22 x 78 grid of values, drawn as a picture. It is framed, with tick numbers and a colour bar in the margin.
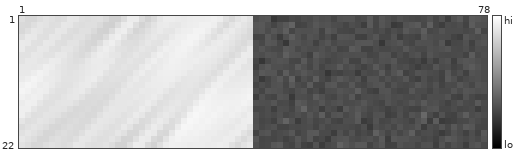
The table splits into one row of 2 panels. Panel 1,1: very high, slanting up to the right, faint in contrast. Panel 1,2: low, fine-grained, faint in contrast.
